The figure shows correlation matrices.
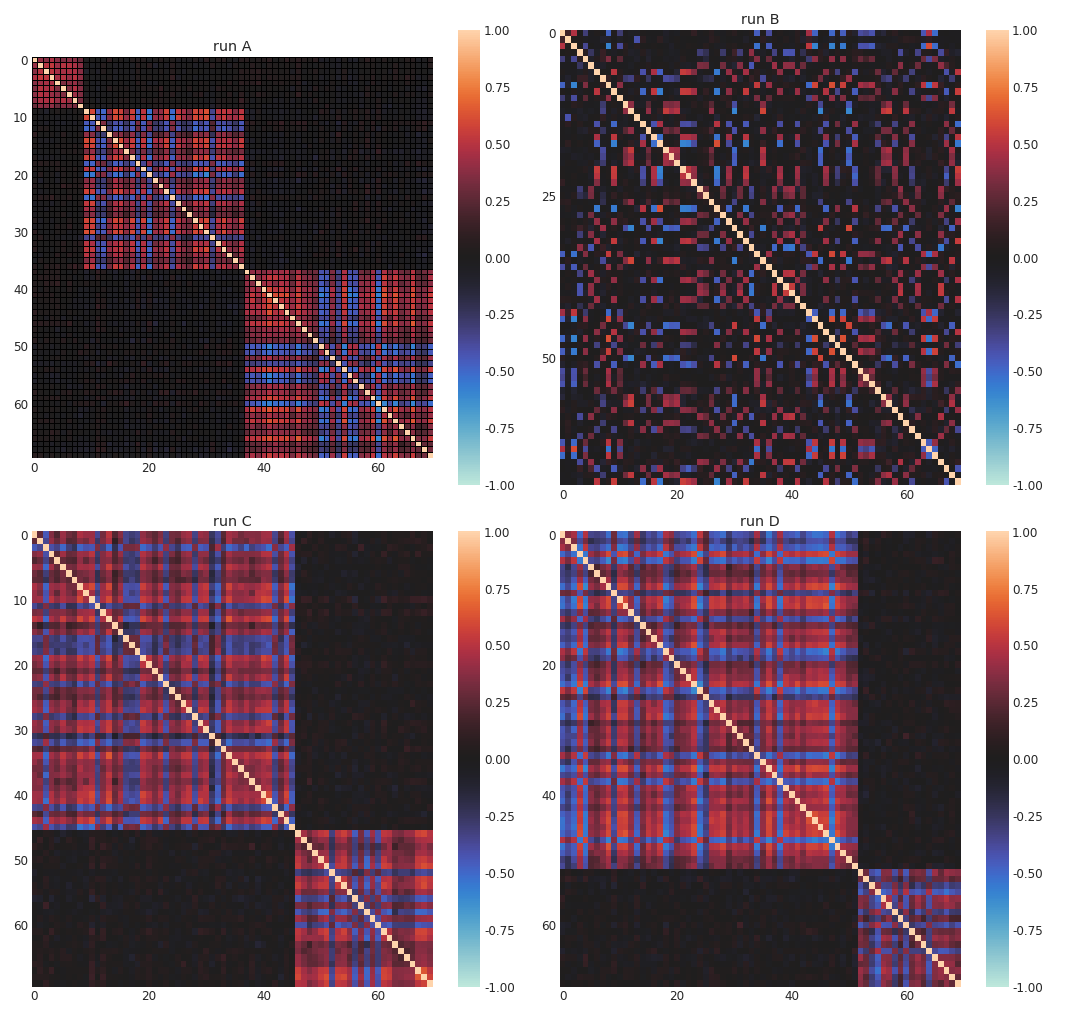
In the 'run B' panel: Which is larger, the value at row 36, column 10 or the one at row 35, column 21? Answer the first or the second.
the first
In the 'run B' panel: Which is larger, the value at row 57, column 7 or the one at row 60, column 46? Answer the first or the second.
the second
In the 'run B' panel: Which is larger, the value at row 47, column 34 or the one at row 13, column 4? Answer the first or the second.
the first
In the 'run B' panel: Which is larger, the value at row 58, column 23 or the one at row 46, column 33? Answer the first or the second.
the first
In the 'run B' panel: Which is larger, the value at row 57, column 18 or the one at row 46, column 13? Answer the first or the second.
the first
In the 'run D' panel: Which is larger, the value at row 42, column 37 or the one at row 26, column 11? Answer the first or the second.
the second
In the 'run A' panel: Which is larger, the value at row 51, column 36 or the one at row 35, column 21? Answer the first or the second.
the second
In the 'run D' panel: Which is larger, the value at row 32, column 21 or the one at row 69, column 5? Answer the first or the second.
the first
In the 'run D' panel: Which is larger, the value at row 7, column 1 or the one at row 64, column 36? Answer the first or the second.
the second
